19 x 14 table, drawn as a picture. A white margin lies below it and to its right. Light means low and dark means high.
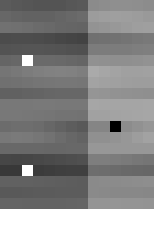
The distribution is heavy-tailed on both sides. Three lone cells stand out: one far higher and two far lower than their neighbours. The middle left is the calmest part. A vertical seam about 60% of the way across splits the table, and the left part is higher. Values change most from cell to cell in the bottom left.
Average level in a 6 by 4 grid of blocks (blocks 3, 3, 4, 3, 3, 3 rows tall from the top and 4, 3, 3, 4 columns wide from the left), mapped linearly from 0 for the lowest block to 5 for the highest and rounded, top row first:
4420
4532
3310
3321
4532
4421
